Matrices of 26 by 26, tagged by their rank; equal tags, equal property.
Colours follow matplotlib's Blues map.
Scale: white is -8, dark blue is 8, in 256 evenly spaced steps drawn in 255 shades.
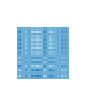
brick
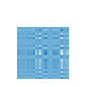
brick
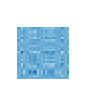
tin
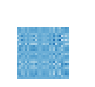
tin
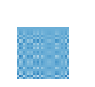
brick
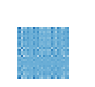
tin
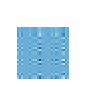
brick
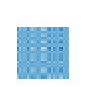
brick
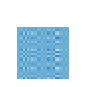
brick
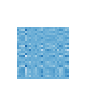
tin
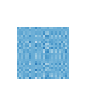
tin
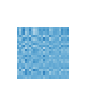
tin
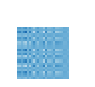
brick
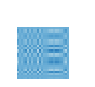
brick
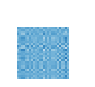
tin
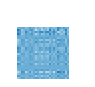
tin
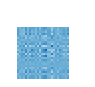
tin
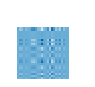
brick
